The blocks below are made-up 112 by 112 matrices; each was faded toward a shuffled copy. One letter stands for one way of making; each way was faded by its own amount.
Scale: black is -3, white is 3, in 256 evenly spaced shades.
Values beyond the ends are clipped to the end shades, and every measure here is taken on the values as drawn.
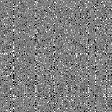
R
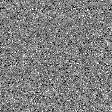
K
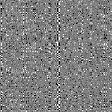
R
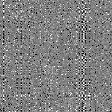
R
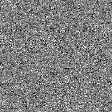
K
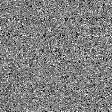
K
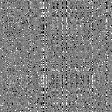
R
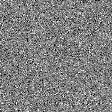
K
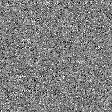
K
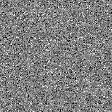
K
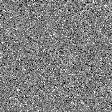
K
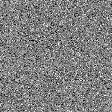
K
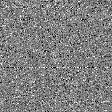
K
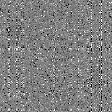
R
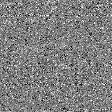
K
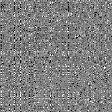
R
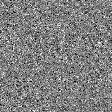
K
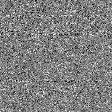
K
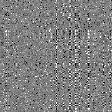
R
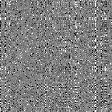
R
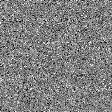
K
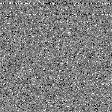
K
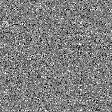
K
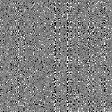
R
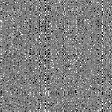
R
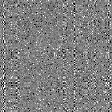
R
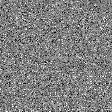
K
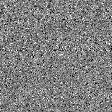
K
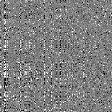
R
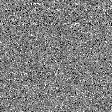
K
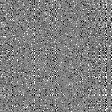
R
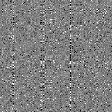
R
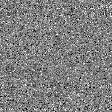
K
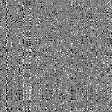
R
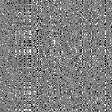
R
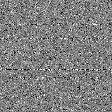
K
